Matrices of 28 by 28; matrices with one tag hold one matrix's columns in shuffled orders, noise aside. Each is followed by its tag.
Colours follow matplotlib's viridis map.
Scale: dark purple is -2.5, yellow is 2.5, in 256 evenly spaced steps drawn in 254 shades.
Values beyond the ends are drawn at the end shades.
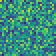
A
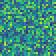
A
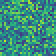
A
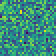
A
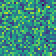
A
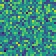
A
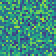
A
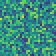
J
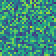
A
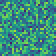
J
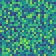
J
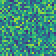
A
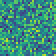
J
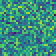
A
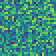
A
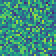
J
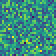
J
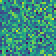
J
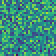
A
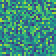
A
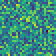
A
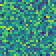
A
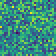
A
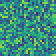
J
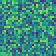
A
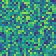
A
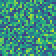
J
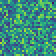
J
